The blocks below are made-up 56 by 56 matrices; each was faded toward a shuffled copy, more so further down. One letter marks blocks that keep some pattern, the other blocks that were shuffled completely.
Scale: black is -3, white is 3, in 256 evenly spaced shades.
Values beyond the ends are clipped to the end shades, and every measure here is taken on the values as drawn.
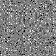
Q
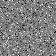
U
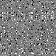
Q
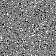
U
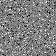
U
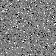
U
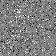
U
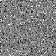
Q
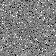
U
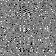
Q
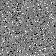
U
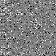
Q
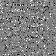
Q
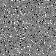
Q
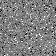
U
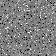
U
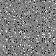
Q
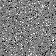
U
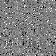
Q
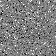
U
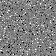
U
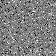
U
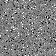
U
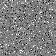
U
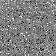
Q
